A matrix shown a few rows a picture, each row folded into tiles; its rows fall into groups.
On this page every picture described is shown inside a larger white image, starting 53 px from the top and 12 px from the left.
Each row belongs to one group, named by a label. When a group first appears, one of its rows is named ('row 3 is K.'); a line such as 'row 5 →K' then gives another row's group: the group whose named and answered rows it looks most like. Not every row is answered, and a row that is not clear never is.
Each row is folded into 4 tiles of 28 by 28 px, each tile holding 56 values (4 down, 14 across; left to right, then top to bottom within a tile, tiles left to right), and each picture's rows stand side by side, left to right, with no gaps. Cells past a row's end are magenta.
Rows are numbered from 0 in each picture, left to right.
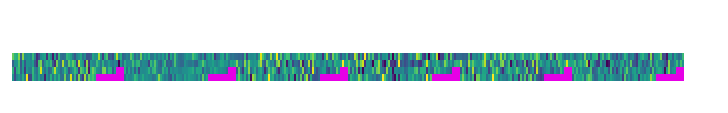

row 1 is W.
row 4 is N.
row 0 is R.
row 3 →W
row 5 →W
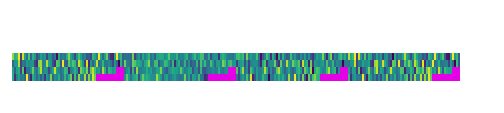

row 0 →R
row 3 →R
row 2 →R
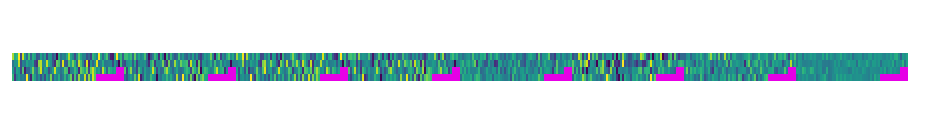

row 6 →N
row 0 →R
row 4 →W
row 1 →R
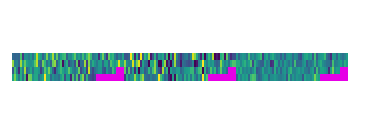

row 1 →W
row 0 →N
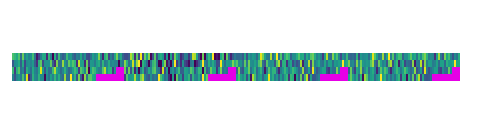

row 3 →N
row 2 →N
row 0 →R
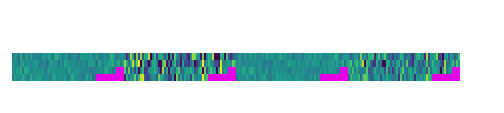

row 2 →N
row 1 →W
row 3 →W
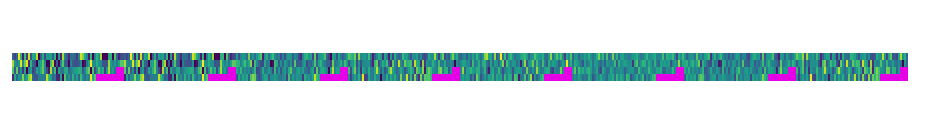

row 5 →N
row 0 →W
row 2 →W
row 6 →W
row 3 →R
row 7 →R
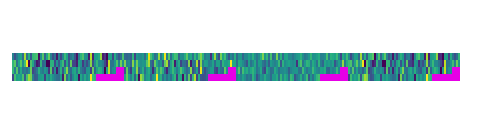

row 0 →W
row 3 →W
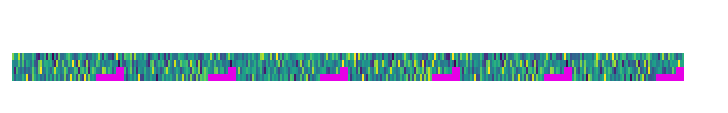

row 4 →R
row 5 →N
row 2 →N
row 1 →R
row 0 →R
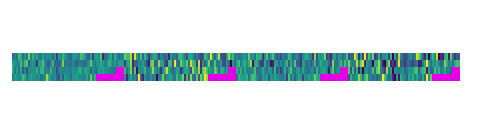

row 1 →R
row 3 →W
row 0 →W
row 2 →W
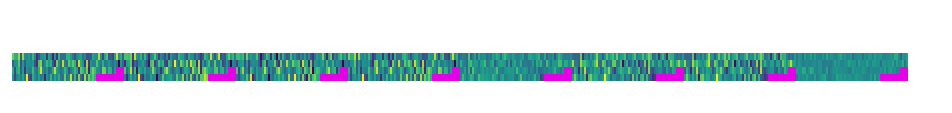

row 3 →R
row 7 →N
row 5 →N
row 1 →R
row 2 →R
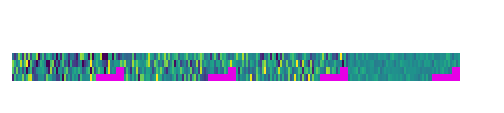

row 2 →R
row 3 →N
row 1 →N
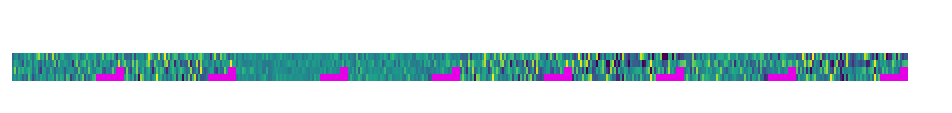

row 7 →W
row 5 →W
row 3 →N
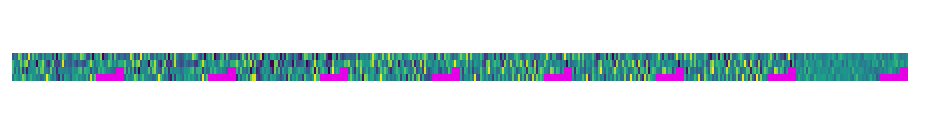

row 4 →R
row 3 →N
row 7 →N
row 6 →R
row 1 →W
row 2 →W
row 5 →R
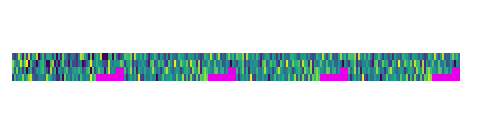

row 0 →W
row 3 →R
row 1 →R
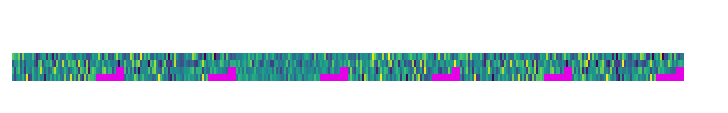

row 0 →R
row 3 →N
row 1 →W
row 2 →W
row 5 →W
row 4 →R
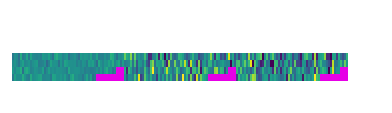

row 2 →W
